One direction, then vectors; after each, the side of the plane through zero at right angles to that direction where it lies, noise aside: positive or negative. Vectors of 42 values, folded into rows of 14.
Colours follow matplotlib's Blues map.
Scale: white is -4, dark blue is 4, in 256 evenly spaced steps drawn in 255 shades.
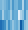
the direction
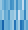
positive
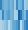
negative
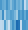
negative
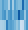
negative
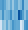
negative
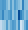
negative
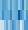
negative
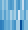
positive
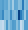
negative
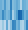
negative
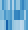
negative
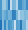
positive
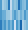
positive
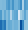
positive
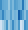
negative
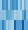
positive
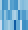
negative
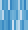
positive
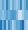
positive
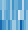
positive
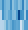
negative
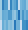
negative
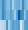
negative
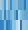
positive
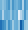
positive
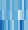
positive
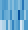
negative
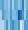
negative
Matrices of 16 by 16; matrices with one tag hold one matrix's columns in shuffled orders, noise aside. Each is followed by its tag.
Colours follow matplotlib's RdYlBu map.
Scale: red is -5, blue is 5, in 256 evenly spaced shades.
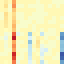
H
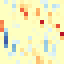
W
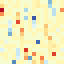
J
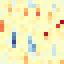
W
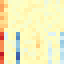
H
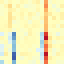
H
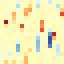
W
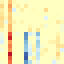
H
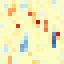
W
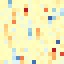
J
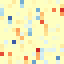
J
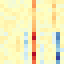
H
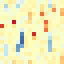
W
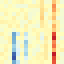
H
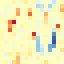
W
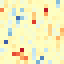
J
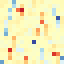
J
